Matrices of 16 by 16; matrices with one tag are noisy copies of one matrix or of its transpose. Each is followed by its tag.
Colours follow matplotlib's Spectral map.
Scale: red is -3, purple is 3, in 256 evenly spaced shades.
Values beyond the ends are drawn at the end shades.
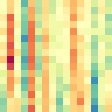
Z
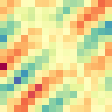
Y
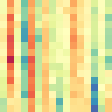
Z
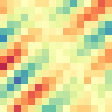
Y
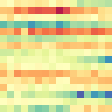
Z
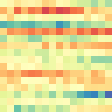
Z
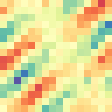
Y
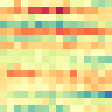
Z
